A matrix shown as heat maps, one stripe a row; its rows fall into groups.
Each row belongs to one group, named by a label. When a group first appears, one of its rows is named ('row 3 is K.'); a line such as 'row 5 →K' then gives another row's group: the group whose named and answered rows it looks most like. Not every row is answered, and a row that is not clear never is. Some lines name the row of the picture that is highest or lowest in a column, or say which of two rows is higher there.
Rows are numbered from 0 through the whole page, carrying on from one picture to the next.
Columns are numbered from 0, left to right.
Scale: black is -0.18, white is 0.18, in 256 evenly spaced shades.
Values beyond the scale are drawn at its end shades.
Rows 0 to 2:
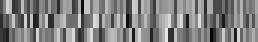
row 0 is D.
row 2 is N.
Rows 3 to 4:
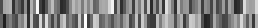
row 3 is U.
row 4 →D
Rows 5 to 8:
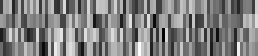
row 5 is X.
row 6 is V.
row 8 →N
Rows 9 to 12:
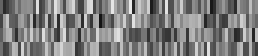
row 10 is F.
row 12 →N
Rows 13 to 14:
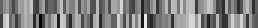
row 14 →F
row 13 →X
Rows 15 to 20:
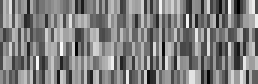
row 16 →V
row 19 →U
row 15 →U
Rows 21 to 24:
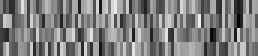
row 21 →X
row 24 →F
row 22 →U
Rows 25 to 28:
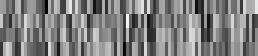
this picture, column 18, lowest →28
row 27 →D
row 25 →V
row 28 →D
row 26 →F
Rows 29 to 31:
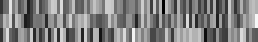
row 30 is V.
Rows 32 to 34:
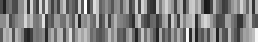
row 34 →V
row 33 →X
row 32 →D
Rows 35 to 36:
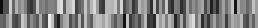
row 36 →D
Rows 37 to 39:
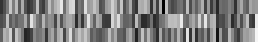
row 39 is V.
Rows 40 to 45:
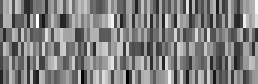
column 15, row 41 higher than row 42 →No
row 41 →U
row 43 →X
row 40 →V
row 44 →U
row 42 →N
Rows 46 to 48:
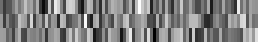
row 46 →N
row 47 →F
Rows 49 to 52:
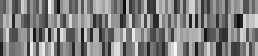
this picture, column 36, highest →50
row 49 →D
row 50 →V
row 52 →X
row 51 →F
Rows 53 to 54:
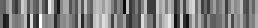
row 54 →D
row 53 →D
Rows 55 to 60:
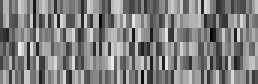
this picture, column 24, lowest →56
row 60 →F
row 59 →U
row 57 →N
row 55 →X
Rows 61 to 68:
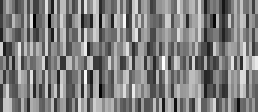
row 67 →F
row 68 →U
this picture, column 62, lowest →62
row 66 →F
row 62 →F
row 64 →F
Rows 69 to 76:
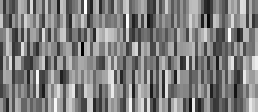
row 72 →D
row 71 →X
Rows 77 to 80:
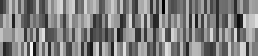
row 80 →F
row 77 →N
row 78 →V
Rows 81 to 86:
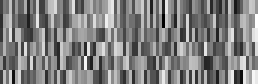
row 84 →X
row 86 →V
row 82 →U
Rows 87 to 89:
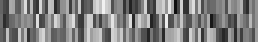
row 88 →N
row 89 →X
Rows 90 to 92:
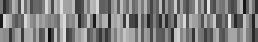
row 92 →F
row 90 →N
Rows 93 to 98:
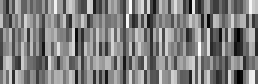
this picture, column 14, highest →93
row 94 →F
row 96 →N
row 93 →V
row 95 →U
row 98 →V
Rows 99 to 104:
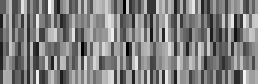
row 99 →D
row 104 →U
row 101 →U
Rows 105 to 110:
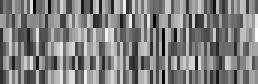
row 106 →V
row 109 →X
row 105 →F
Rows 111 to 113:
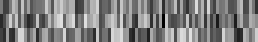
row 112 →N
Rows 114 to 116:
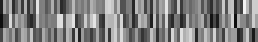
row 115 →N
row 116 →X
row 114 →U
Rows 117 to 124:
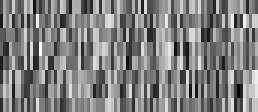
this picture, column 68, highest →123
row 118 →U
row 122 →V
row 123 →V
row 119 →D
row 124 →U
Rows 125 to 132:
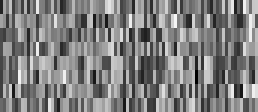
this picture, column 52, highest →132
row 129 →X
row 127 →X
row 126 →V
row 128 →U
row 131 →V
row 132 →D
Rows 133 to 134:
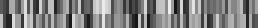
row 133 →D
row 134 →F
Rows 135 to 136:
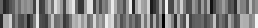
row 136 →U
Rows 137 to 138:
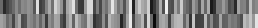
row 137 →N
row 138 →V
